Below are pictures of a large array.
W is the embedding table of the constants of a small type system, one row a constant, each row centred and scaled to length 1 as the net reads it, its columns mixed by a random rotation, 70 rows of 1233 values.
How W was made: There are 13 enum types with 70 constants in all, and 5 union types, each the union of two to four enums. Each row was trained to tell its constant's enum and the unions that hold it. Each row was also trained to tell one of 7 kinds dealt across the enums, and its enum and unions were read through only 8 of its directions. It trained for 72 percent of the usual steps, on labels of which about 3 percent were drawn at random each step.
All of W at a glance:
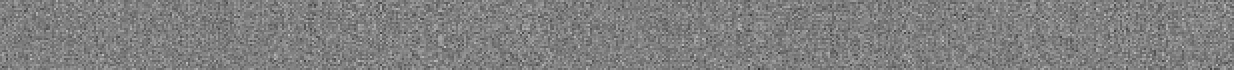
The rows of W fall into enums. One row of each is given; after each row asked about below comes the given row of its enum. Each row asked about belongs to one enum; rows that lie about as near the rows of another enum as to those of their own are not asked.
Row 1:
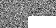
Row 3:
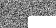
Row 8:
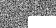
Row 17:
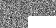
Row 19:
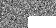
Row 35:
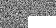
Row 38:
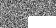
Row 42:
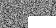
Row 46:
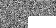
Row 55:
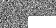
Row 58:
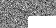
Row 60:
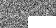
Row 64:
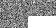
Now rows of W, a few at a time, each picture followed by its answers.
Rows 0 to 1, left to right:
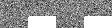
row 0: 60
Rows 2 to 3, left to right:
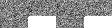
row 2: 8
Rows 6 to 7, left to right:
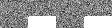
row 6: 38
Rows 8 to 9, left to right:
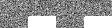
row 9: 35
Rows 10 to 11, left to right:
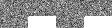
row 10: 58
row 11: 38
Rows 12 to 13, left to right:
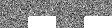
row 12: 60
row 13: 3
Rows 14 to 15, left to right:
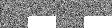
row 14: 1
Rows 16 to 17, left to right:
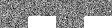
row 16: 58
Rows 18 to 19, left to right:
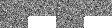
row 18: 19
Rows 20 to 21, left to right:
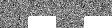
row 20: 3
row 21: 38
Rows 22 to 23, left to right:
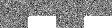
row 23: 17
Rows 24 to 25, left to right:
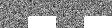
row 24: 35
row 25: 60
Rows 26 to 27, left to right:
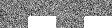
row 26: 19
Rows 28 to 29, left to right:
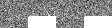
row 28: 35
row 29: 60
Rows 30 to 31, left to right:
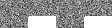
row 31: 42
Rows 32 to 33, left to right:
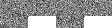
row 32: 3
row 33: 64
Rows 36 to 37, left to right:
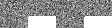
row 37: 55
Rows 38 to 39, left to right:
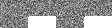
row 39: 8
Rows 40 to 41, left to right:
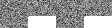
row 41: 58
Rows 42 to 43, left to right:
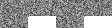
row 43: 38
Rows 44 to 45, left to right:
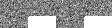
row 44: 55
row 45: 8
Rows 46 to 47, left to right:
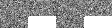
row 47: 19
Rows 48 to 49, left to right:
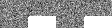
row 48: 8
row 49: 35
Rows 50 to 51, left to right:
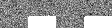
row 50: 35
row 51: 3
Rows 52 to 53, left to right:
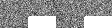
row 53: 1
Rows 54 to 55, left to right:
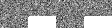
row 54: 58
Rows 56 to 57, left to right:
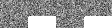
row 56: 42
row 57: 58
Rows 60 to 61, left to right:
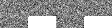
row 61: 19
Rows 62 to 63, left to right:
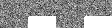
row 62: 1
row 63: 17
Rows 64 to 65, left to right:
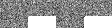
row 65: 3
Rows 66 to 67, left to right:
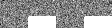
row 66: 60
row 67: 42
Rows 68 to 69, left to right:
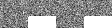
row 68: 42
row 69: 19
